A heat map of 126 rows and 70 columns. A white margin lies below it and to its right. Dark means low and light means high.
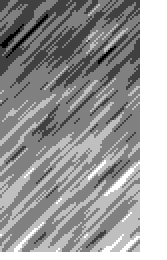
Ninth with the highest average: bottom right. Grain: diagonal, up to the right. Odd rows or columns: none. Slope: up to the bottom.
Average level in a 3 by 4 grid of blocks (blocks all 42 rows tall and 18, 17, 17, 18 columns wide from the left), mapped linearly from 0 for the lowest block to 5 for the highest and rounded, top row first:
0011 | 3333 | 4445
